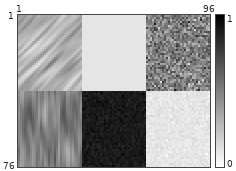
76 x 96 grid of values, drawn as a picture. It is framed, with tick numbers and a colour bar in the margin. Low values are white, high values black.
The table splits into 2 rows of 3 panels. Panel 1,1: low, slanting up to the right. Panel 1,2: very low, flat. Panel 1,3: middling, fine-grained, strong in contrast. Panel 2,1: middling, streaked downward. Panel 2,2: very high, fine-grained, faint in contrast. Panel 2,3: very low, fine-grained, faint in contrast.
